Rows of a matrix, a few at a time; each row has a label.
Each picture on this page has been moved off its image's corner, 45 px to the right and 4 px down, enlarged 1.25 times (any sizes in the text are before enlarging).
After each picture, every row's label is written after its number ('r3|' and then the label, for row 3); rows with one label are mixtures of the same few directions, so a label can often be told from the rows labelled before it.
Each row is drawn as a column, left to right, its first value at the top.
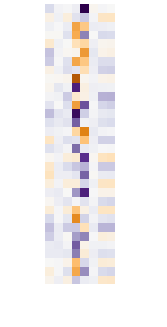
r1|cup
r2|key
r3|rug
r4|key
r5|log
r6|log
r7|rug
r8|rug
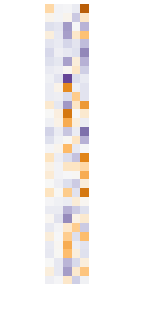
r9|log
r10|key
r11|key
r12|rug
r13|log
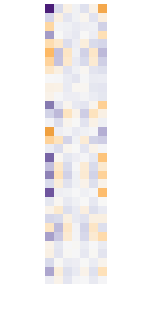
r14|log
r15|cup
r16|cup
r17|key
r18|cup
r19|cup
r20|log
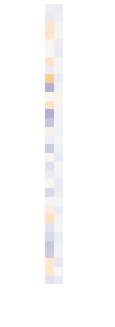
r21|key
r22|rug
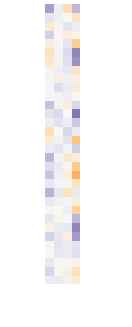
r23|log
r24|key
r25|log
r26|cup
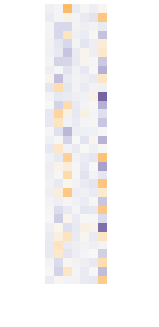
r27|key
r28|key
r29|log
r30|cup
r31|cup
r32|rug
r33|rug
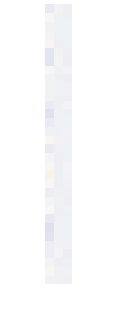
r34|cup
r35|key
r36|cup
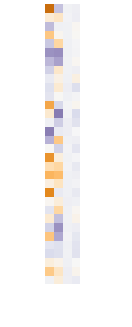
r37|log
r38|cup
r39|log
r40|key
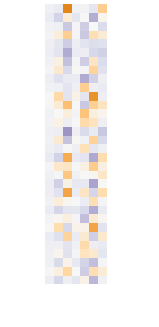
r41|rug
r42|rug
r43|log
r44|rug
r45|key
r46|rug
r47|log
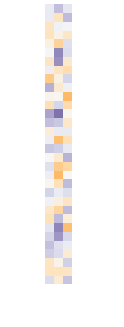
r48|key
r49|cup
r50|rug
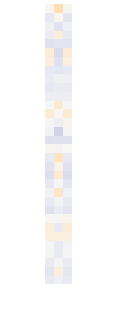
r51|cup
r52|log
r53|cup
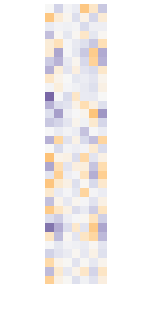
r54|rug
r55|cup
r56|rug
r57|rug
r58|log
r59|cup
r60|cup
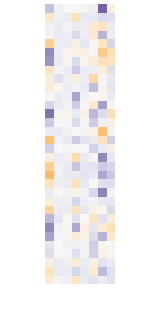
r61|cup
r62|key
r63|cup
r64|rug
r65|cup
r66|key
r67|log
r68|cup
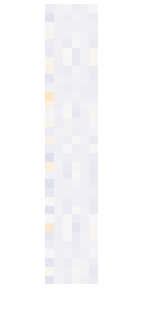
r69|rug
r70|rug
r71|cup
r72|cup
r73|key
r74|cup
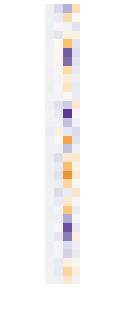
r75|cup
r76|log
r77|cup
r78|log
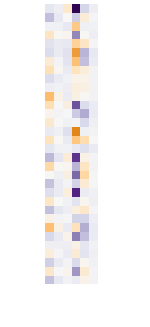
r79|rug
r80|rug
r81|log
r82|log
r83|cup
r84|cup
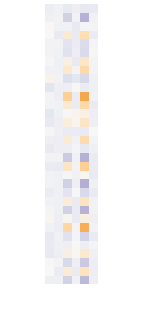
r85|key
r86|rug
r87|rug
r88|key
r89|rug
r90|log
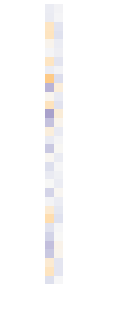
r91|key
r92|key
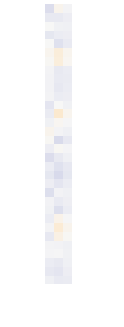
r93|log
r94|cup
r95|cup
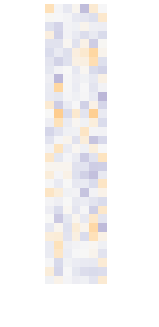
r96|log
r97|key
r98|cup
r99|cup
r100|log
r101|cup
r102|rug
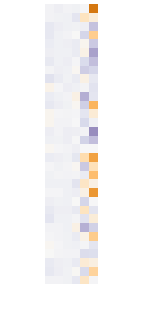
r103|key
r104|key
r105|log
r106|rug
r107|rug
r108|log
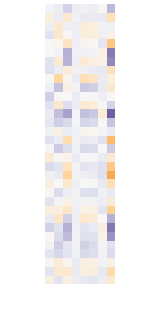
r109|rug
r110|key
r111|cup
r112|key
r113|key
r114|key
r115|cup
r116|cup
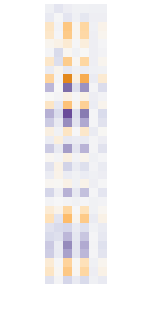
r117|key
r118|cup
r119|key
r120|key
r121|key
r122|key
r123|key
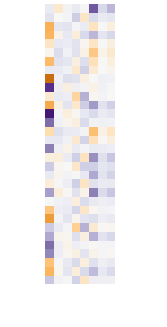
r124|key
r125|log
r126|key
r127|rug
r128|rug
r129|log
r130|log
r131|log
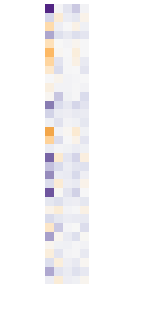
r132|log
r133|rug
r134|log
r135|log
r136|rug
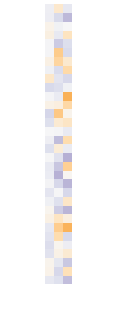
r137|key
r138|cup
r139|rug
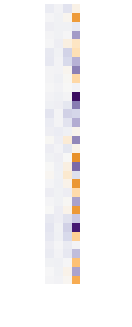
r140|cup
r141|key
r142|cup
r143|rug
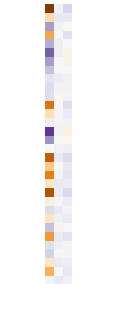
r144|log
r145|rug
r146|log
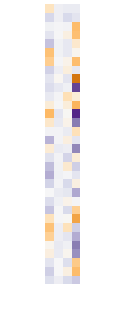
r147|cup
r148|key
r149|rug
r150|key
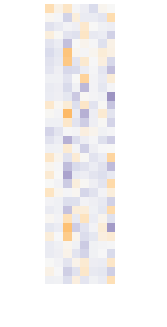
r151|log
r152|log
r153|cup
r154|rug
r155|key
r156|log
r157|cup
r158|rug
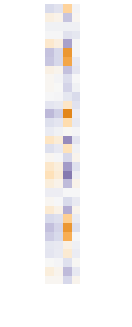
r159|cup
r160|cup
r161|cup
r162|rug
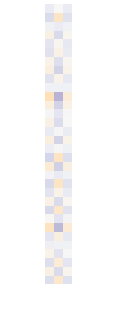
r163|rug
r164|rug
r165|rug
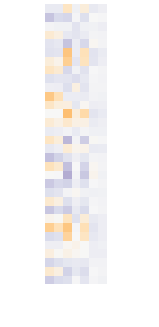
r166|rug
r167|rug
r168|cup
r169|key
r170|cup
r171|cup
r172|cup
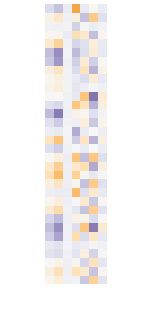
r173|cup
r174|cup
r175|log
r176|log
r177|rug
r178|rug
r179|rug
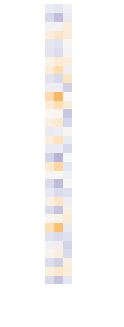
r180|rug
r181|rug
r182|key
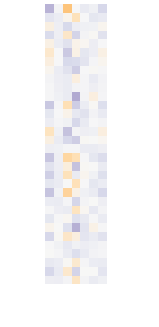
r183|log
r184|cup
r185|log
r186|rug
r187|cup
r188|rug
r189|log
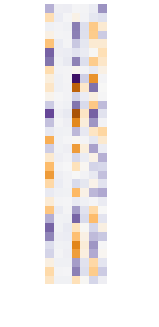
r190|cup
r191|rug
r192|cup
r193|key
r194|key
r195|key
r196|log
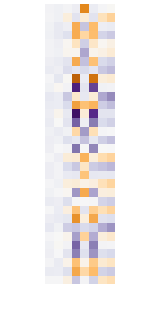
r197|rug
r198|key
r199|rug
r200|key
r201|log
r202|key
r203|rug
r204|rug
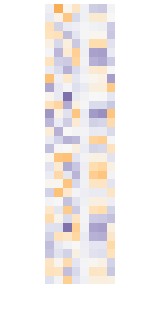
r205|key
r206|log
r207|rug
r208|cup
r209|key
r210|cup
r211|cup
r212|key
